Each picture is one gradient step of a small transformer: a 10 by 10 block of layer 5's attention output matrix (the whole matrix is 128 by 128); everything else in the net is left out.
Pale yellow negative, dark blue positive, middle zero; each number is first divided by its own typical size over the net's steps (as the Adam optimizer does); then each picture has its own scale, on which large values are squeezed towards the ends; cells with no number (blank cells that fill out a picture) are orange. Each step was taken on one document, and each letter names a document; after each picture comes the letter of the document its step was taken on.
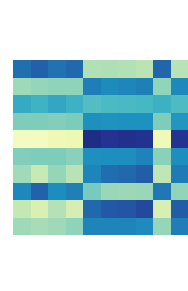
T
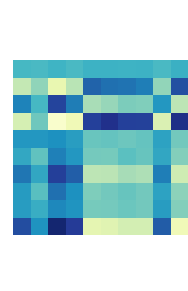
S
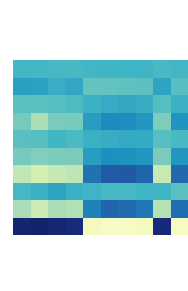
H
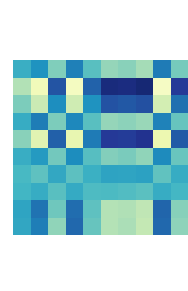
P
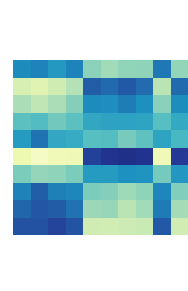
H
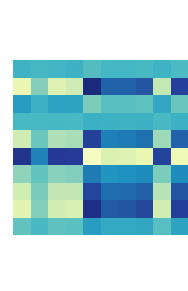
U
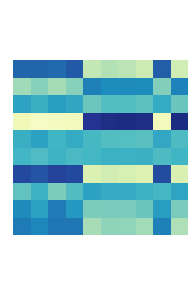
U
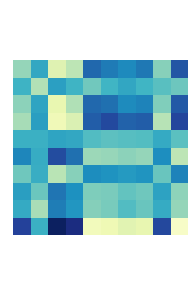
S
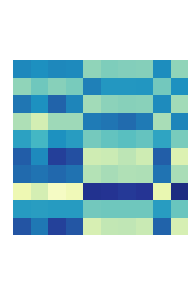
T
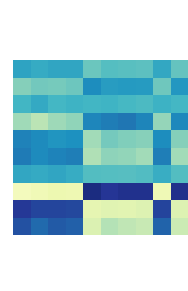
U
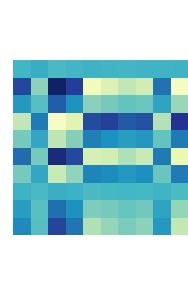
S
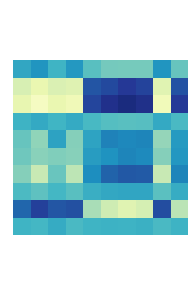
P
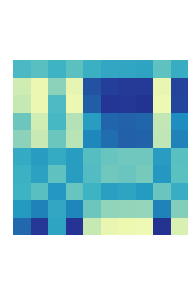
P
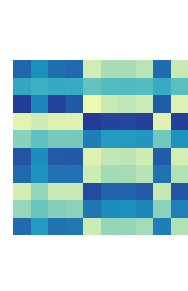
T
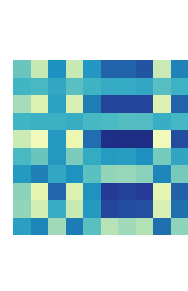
P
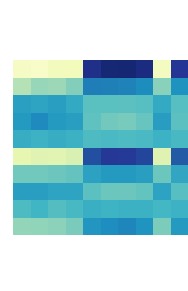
H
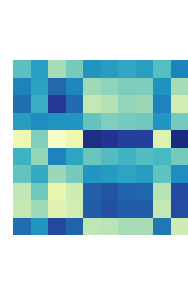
H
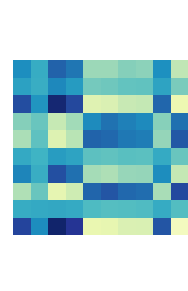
S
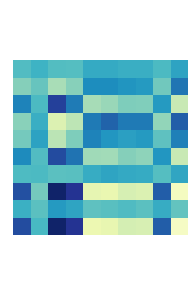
S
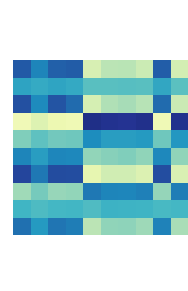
U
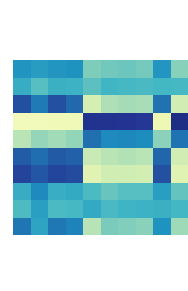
U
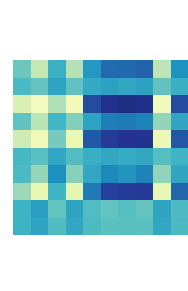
P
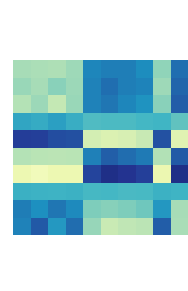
H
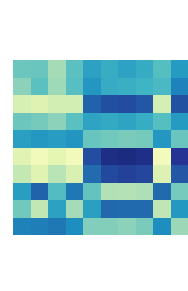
P
